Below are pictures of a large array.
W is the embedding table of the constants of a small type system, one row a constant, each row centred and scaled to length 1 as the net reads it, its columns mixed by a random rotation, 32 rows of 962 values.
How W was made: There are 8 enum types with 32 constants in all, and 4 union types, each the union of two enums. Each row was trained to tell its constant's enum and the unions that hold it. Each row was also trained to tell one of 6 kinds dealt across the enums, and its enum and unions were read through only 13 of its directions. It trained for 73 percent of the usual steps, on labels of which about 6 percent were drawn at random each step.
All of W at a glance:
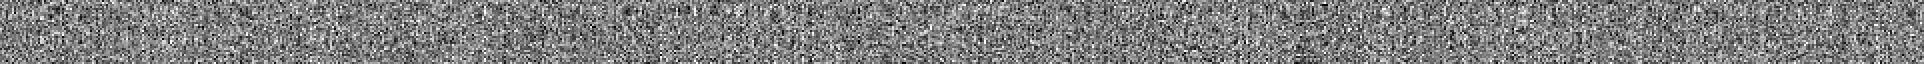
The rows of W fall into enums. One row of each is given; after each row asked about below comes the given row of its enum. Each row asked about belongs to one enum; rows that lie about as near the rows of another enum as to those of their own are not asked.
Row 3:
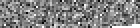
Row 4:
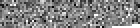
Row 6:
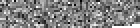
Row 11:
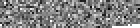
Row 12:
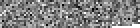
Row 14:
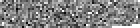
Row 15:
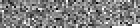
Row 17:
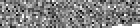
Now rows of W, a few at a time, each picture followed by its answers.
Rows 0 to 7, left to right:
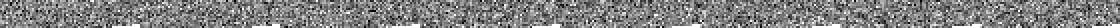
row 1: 17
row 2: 4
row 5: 12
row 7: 11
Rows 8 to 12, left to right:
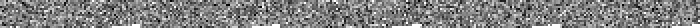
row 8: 11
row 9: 12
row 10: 6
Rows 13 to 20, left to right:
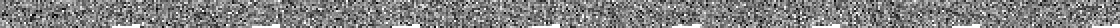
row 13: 14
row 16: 17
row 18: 12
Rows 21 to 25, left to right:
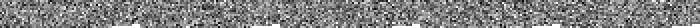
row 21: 4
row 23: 15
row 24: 15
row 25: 11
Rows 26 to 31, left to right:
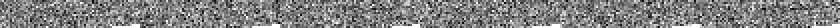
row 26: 14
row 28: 14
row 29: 17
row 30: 12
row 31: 14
